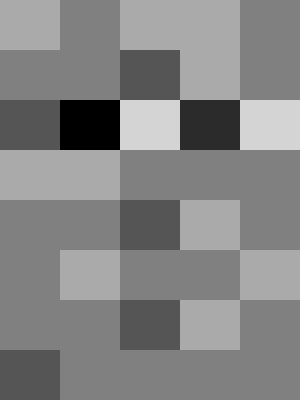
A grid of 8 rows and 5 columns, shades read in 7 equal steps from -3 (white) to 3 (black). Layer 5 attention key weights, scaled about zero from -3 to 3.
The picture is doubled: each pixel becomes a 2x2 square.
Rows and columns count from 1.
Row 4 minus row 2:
-1 -1 -1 1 0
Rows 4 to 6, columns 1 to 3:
-1 -1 0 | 0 0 1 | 0 -1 0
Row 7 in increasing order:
-1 0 0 0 1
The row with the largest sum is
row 3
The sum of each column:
0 1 0 -2 -3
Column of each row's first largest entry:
2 3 2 3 3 1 3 1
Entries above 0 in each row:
0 1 3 0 1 0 1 1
